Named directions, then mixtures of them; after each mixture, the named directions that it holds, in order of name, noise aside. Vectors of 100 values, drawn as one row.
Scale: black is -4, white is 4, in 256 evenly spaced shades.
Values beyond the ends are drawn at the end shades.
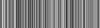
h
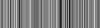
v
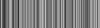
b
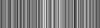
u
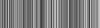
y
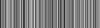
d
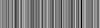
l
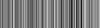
l, y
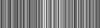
u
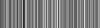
d, u, y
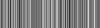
u, v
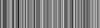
b, h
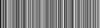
b, d, h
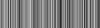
v, y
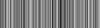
d, v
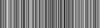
d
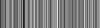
d, u, y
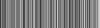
b, d, y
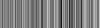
l, v, y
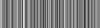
d, u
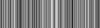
h, u, v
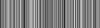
d, l, u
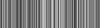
h, u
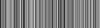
d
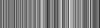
l, v, y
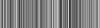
v, y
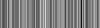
b, l, u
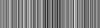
u, y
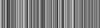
d, h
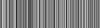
b, h, v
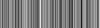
b, l, v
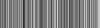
d, y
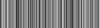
d, h, l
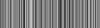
d, v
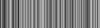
b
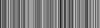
b, d, v
